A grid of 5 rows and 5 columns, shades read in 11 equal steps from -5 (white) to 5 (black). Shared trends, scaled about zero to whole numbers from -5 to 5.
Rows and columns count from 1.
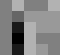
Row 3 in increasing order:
-2 -1 -1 0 4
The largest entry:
5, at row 4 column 2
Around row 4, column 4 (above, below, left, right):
-1 -1 -2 0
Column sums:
0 12 -7 -3 -4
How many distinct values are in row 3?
4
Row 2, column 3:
-1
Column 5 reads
-2 -1 -1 0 0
